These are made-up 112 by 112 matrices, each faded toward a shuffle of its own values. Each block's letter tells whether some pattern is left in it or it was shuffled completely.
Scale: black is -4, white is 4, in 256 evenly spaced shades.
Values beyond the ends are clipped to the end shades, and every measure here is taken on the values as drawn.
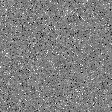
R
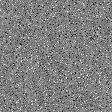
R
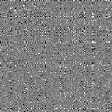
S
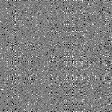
S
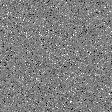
R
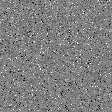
R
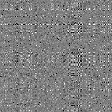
S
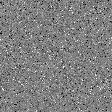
R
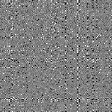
S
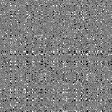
S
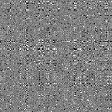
S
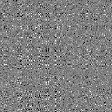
S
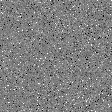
R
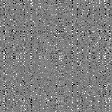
S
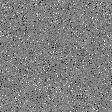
R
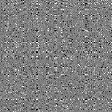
S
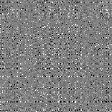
S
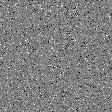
R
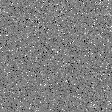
R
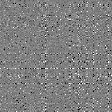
S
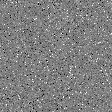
R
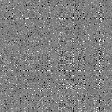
S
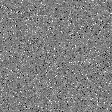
R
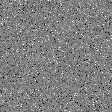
R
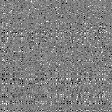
S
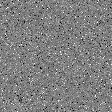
R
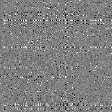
S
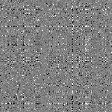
S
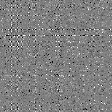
S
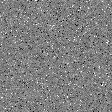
R
